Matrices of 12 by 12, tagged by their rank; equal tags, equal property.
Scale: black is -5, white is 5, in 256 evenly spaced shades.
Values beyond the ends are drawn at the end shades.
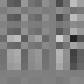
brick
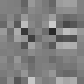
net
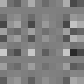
brick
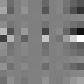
brick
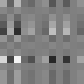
brick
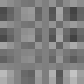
brick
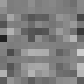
net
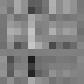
net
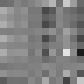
net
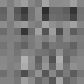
net
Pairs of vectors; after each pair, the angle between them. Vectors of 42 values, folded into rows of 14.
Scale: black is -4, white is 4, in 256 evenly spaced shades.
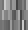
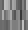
nearly parallel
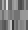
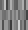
partly opposed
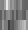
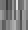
partly opposed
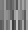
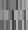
nearly parallel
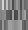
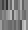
nearly opposite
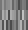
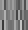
partly aligned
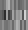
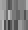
partly opposed
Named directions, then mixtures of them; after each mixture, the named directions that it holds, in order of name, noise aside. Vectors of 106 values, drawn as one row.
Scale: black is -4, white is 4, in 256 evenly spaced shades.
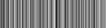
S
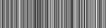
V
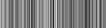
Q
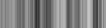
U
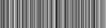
S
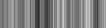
Q, U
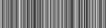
Q, V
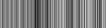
U, V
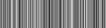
Q, V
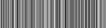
Q, S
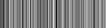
Q, S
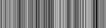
U, V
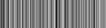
S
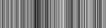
U, V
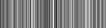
Q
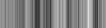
U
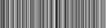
S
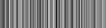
S, V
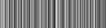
S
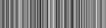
S, V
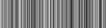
Q, V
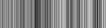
U, V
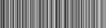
S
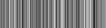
S, U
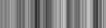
U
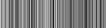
Q
